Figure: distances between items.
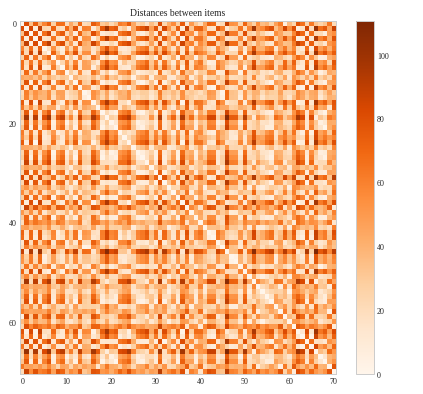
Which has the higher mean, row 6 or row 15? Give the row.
6
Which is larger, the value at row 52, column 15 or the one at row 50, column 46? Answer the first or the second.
the first
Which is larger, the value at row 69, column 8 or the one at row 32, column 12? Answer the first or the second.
the first
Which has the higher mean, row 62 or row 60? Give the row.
62
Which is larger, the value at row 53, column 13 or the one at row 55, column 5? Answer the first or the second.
the second
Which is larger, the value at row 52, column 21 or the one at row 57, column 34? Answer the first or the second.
the first
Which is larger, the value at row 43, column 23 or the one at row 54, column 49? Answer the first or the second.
the first
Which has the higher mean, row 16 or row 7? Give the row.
16
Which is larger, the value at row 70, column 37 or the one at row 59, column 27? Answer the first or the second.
the second
